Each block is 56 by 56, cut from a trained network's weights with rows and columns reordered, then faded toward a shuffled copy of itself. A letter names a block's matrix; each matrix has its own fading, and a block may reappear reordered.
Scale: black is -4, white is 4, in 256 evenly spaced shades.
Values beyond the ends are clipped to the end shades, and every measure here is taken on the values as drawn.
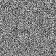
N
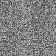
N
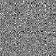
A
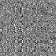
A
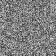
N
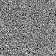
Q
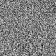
N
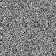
Q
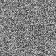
N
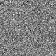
Q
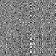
A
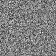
N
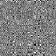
A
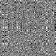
A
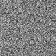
N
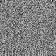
N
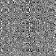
A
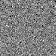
Q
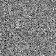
Q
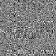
A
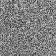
N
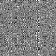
A
